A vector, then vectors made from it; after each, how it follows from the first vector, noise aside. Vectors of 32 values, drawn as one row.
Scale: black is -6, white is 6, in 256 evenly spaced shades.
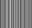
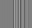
partly zeroed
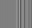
partly zeroed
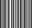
scaled up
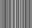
wrapped around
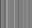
partly zeroed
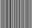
negated
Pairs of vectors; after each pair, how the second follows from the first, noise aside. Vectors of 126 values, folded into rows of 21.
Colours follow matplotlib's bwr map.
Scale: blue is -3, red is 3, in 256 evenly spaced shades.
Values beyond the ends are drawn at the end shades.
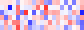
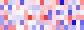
shuffled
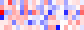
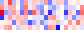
copied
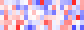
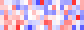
copied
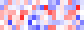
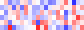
shuffled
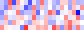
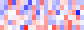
copied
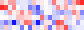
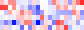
copied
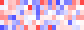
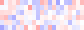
shrunk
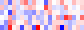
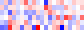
copied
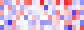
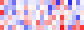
shuffled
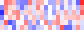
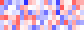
shuffled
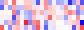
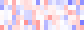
shrunk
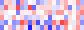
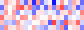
reversed
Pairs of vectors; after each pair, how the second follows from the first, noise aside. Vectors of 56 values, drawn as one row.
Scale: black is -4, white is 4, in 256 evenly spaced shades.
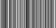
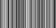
negated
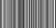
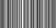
shuffled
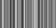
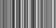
shuffled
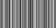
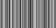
copied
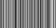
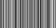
copied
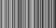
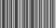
negated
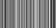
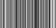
negated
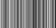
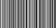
shuffled
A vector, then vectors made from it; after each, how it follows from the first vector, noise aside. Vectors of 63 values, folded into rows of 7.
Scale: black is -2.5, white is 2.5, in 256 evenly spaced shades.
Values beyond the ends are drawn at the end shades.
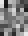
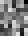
reversed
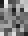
negated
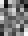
copied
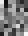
copied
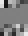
partly zeroed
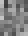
shrunk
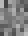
shrunk
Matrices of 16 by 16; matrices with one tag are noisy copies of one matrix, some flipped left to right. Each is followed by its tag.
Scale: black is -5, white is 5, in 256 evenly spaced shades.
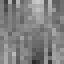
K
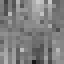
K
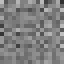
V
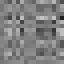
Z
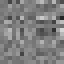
Z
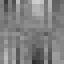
K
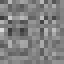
Z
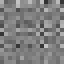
V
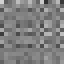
V
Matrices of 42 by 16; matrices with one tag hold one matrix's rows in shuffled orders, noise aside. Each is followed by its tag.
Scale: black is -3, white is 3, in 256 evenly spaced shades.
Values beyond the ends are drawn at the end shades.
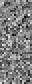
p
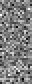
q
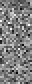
q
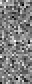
q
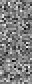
p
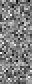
q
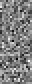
q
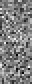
q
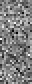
q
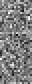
q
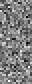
p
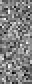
p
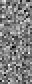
p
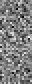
q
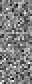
q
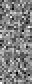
q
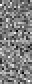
q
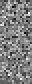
p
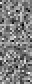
q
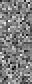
p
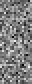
q
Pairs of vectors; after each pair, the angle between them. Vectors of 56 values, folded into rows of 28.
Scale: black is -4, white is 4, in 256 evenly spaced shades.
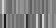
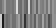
orthogonal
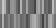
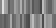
partly aligned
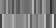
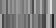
nearly opposite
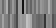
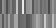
nearly opposite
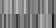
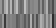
nearly parallel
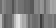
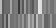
orthogonal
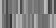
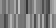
orthogonal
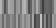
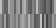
nearly parallel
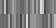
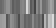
orthogonal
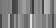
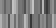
nearly opposite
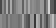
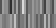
orthogonal
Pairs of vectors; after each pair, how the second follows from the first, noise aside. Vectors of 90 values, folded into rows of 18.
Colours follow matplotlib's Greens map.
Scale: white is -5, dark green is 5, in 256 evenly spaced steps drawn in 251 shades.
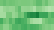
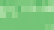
partly zeroed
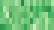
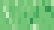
partly zeroed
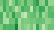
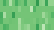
partly zeroed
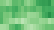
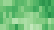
copied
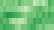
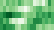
scaled up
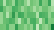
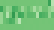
partly zeroed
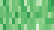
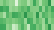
reversed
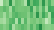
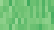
shrunk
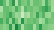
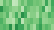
sign-scrambled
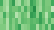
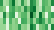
scaled up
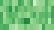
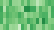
reversed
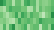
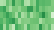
negated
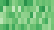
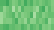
shrunk
